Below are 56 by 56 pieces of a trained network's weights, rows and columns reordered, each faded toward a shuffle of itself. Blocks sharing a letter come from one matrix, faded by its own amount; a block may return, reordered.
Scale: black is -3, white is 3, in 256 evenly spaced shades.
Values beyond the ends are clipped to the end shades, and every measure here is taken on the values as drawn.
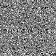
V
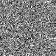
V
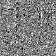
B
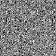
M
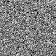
V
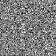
V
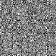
M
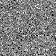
B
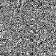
M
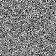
V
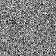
V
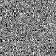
M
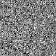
M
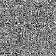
M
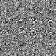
M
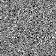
B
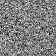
V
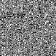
M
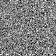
B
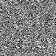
V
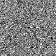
V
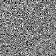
M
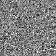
V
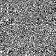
B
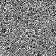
M
